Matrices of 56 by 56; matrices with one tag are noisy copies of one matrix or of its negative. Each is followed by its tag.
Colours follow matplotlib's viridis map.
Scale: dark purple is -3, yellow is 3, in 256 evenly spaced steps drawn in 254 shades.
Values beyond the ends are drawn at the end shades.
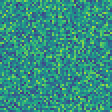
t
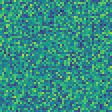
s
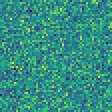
s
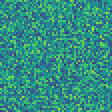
t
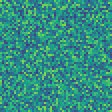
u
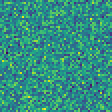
s
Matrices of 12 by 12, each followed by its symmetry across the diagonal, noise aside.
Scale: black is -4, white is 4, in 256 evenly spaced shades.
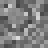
symmetric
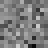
neither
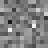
neither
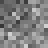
symmetric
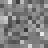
neither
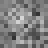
symmetric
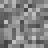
neither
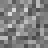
symmetric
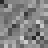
symmetric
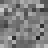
neither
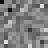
symmetric
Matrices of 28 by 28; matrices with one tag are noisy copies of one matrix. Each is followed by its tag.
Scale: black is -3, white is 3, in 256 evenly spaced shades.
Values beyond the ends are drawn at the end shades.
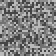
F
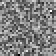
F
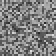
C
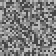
F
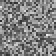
C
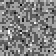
F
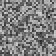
C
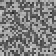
F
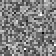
C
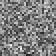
C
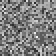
C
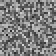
F
